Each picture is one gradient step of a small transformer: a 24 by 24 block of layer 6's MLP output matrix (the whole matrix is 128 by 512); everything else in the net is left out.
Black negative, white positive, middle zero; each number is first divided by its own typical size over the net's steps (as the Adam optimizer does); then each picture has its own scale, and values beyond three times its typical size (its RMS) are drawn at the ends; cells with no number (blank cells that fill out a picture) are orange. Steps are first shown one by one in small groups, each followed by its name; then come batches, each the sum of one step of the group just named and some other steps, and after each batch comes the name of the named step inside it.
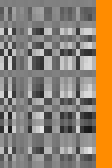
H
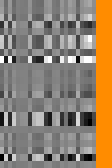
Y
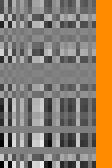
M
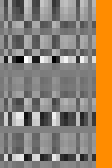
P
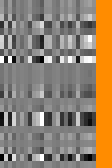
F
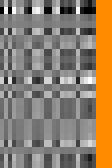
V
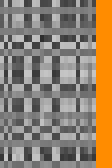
F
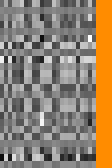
F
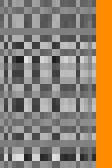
P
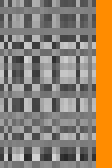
P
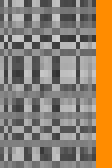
H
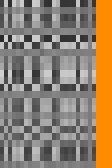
M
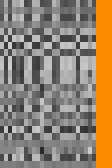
H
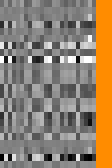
Y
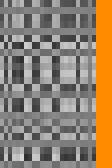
P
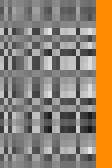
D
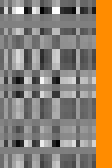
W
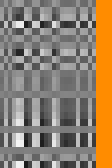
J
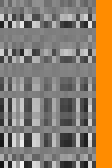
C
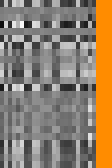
C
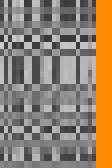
D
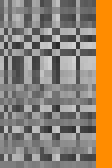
D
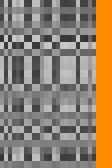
D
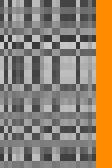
D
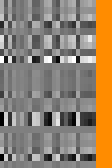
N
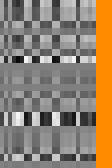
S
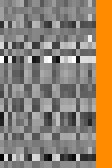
N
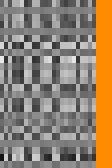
N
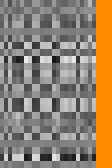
S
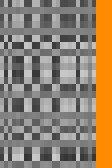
S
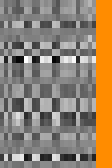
S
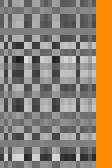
S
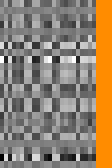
N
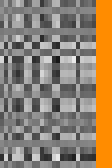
N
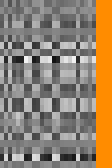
S
